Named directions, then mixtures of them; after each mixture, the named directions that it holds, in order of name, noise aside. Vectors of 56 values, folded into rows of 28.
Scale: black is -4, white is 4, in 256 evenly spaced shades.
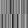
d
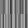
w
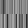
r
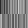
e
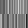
d, e, r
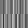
d, r, w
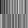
e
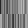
e, r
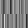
d, r, w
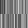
e, w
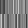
e, r, w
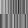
e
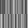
e, w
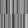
e, r, w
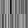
d, w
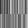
d, e, r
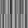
w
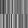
d, r
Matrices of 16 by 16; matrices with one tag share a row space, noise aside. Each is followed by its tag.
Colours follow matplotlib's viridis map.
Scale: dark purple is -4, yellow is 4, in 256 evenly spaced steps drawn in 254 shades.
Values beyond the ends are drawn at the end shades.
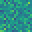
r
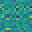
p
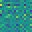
p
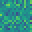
p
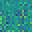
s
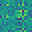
s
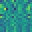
r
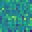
p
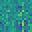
s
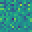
r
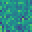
s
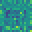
p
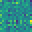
p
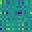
s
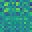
p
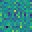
p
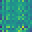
s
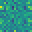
r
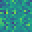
r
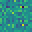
s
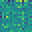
s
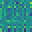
p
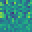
r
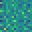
r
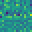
p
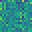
s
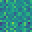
r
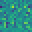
r
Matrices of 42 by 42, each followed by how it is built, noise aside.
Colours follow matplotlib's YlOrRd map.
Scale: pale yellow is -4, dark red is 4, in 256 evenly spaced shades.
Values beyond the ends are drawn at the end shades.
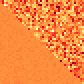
upper triangular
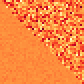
upper triangular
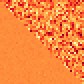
upper triangular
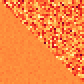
upper triangular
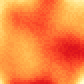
smooth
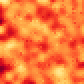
smooth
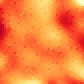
smooth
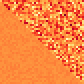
upper triangular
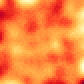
smooth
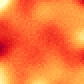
smooth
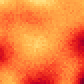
smooth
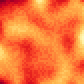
smooth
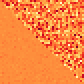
upper triangular
